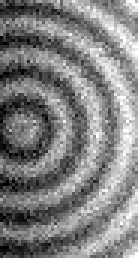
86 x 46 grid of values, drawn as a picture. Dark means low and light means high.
Average level on the scale: 50%. Rings: centred on the middle left. Slope: up to the right. Odd rows or columns: none.
